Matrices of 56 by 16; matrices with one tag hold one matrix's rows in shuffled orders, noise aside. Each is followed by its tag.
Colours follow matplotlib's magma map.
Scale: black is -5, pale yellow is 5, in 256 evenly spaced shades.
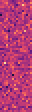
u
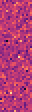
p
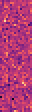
u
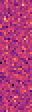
u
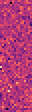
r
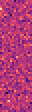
r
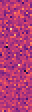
p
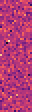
r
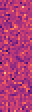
u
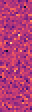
p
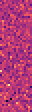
r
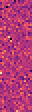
r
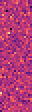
r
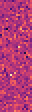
p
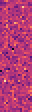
u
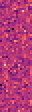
u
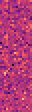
u
